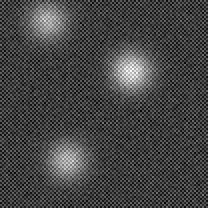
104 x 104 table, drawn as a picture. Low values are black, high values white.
Odd rows or columns: none. Bumps: three. Average level on the scale: 30%. Slope: none.
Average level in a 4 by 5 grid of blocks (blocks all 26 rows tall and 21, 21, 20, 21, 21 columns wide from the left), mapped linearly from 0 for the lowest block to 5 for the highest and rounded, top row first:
2 3 0 0 0 / 0 0 2 5 0 / 0 2 0 0 0 / 0 3 0 0 0
